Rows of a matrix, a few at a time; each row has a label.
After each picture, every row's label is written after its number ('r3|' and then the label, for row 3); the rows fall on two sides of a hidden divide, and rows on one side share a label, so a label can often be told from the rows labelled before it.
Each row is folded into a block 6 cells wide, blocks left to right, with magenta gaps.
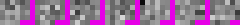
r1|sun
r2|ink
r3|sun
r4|sun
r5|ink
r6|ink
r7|ink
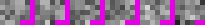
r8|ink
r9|ink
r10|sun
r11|sun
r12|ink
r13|sun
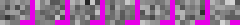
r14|sun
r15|sun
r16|sun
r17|sun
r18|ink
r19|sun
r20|ink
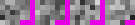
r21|sun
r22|sun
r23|ink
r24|ink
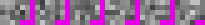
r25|ink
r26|sun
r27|sun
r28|ink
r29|ink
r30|ink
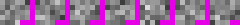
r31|sun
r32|ink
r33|ink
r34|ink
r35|ink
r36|ink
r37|ink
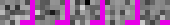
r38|sun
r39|sun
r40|sun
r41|ink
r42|sun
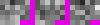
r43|ink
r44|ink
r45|sun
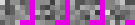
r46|sun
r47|sun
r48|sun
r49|sun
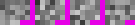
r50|ink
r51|ink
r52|sun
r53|sun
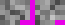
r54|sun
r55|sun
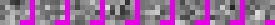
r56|ink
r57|sun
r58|sun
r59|sun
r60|ink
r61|sun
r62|sun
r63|ink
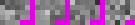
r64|sun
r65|ink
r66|sun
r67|sun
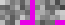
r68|sun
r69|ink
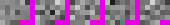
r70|sun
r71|ink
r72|ink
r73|sun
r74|ink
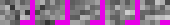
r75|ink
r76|sun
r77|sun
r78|sun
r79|sun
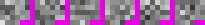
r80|ink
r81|ink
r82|ink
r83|sun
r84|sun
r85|sun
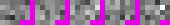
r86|sun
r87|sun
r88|sun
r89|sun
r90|ink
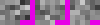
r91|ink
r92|ink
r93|ink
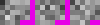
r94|ink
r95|ink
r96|ink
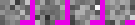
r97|ink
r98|sun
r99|sun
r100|ink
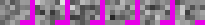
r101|sun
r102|ink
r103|sun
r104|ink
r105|sun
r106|ink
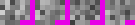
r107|ink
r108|ink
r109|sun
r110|sun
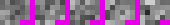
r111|sun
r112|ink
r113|sun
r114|sun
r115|ink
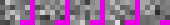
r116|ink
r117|sun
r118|ink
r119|ink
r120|sun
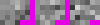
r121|ink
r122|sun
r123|ink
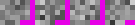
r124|sun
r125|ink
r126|ink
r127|ink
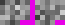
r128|ink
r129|sun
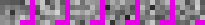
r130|sun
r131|ink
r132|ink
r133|ink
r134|ink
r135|ink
